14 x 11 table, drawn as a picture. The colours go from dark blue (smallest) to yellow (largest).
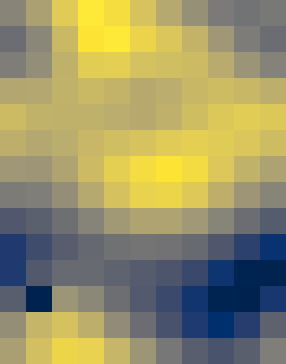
Lone odd cells: 1, lower than its neighbours. Roughest part: bottom left. Ninth with the lowest average: bottom right.
